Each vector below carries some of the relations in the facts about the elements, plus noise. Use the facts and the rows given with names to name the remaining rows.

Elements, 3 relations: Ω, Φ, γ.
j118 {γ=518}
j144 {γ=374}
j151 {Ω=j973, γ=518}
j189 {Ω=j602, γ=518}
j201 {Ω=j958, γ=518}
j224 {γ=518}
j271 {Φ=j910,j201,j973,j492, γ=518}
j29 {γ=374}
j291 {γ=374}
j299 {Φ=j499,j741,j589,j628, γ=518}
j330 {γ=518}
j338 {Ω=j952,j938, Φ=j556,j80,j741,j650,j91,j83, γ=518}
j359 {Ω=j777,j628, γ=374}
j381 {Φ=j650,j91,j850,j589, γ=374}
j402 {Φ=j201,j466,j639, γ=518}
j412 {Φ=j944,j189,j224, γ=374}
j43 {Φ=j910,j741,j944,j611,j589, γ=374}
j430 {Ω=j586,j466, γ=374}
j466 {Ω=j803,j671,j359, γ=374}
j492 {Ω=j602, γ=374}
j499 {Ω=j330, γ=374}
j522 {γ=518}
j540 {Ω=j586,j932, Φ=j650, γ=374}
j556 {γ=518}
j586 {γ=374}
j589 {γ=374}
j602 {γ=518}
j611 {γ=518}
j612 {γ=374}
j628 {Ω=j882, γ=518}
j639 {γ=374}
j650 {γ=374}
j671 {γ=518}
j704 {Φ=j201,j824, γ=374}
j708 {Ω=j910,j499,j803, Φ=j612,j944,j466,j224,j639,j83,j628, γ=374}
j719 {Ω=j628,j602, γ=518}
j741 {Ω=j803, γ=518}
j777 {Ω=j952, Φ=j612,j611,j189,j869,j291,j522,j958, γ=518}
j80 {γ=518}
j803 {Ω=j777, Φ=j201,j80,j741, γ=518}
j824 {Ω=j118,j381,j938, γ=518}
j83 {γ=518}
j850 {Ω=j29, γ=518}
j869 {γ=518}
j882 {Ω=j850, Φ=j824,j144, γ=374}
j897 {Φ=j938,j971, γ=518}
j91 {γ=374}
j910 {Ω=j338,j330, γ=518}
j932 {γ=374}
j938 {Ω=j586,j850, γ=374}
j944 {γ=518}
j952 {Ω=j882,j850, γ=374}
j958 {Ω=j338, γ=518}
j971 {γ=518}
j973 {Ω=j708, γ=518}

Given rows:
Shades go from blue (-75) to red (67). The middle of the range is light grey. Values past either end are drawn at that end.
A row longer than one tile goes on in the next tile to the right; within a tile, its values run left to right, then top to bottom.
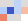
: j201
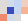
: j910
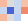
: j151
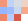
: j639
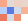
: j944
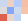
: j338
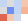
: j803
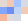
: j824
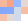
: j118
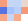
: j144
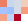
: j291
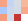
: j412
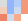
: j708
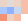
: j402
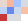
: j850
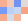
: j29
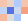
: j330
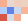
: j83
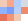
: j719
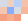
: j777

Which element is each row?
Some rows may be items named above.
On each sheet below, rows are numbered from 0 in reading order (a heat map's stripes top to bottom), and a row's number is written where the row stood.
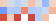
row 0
j492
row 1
j540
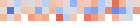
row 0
j958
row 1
j777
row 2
j381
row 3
j719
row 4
j971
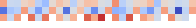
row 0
j144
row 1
j466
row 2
j958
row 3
j189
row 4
j639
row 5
j671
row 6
j973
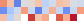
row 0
j938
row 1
j628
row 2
j189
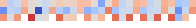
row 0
j704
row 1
j741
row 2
j299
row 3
j359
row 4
j43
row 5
j43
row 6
j499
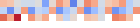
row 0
j189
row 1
j882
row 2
j938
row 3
j897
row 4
j602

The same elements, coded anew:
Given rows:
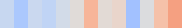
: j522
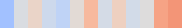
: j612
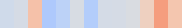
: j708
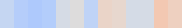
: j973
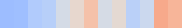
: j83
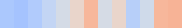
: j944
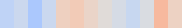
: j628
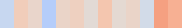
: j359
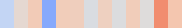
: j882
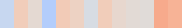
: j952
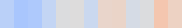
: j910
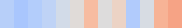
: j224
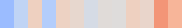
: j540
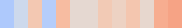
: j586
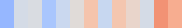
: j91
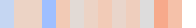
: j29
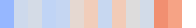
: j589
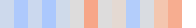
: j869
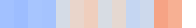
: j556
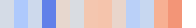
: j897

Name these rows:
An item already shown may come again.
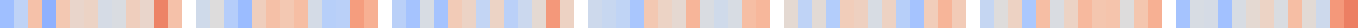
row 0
j381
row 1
j602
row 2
j338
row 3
j671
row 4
j777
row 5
j938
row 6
j144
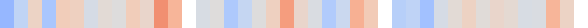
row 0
j540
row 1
j189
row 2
j741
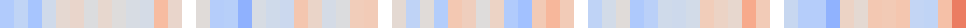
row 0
j741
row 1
j151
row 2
j777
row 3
j499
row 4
j971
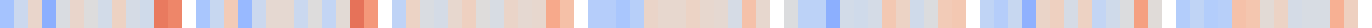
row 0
j704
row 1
j43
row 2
j466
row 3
j201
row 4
j151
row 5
j803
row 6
j850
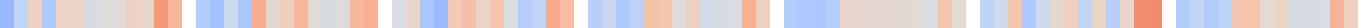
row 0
j540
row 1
j118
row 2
j719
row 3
j850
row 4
j201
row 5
j412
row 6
j850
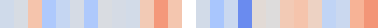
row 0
j708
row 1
j897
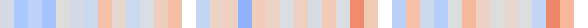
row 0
j330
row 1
j882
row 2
j492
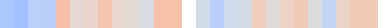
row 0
j824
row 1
j958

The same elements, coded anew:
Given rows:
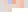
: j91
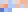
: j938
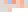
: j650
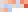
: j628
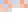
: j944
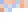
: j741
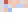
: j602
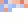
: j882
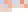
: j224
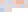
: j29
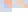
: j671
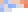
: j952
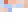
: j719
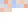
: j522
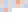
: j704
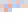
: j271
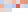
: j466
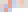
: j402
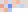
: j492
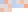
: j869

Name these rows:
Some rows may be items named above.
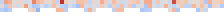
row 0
j971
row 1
j719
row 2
j189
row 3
j704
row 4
j412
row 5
j897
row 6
j602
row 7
j540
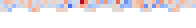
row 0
j151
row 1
j43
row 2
j777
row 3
j499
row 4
j958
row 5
j708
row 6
j381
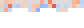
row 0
j299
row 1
j850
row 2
j144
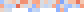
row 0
j466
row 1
j897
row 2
j882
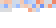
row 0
j330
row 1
j803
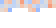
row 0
j824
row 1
j201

